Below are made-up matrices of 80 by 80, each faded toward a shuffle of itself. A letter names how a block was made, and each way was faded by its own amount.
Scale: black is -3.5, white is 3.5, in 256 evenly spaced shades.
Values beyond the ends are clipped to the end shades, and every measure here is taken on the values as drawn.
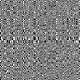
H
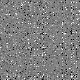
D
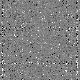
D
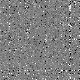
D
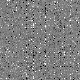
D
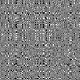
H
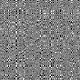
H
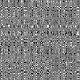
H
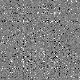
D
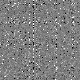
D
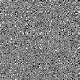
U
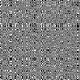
H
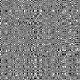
H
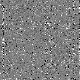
D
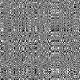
H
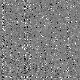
D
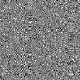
U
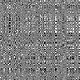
H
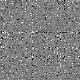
D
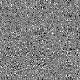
U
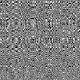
H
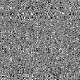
U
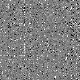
D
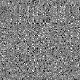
U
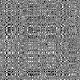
H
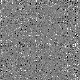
D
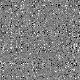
D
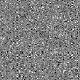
U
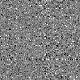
U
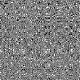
U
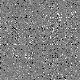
D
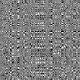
H
